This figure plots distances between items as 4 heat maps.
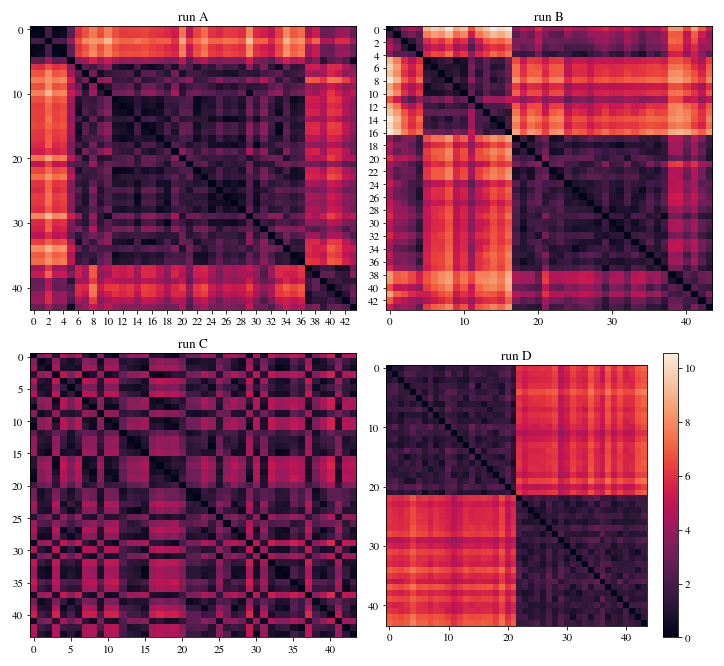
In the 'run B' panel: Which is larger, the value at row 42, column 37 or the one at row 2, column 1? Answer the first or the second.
the second
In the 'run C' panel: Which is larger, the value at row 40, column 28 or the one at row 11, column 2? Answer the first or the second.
the second
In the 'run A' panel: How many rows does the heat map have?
44
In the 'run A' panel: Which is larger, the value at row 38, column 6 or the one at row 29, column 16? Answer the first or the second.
the first
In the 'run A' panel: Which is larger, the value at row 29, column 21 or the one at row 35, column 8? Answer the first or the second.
the first
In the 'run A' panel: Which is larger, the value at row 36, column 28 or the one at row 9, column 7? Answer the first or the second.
the first
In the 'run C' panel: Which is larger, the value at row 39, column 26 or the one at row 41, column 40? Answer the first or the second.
the second
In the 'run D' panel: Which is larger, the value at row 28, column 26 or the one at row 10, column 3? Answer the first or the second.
the second
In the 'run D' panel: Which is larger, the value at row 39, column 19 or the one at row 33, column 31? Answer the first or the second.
the first
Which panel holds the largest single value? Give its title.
run B
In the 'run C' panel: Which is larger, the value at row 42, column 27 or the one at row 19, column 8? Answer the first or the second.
the first
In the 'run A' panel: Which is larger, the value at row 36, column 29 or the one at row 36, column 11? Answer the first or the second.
the first
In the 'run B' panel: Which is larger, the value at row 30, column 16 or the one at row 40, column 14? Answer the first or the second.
the second
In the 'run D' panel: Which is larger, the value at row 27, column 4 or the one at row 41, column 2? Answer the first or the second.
the first
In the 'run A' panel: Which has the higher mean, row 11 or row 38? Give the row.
38
